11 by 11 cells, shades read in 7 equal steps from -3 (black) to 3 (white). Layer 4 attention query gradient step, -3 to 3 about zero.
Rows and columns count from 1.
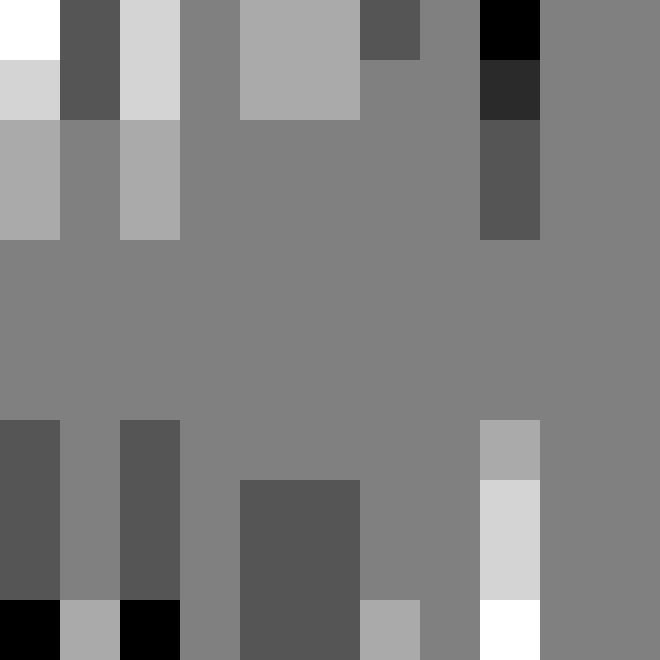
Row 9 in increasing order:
-1 -1 -1 -1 0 0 0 0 0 0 2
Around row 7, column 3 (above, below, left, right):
0 -1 0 0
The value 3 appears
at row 1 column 1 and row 11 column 9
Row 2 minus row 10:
3 -1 3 0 2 2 0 0 -4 0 0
